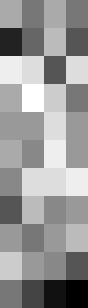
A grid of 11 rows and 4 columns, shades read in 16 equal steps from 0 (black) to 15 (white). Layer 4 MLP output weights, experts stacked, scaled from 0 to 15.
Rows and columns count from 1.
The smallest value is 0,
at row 11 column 4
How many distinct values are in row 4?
4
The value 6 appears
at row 2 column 2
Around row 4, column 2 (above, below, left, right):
13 9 10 12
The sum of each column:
96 102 104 89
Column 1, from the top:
10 2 14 10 9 10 8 5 9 12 7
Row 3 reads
14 13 5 13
